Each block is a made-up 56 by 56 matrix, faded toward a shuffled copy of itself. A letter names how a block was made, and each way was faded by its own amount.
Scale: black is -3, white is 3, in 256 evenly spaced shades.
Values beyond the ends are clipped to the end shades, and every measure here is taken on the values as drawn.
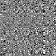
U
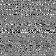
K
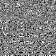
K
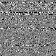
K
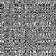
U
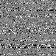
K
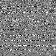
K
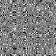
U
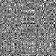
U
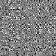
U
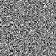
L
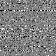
K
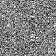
L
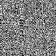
L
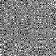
U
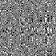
U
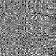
U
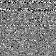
K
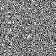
L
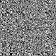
L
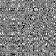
U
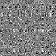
U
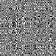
U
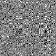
U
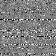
K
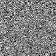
L
